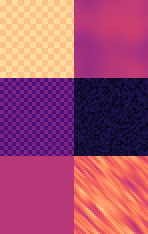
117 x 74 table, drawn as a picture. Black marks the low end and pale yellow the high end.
It is made of 3 by 2 panels. Panel 1,1: very high, checkered, faint in contrast. Panel 1,2: middling, smooth, faint in contrast. Panel 2,1: low, checkered. Panel 2,2: very low, fine-grained, faint in contrast. Panel 3,1: middling, flat. Panel 3,2: high, slanting down to the right.
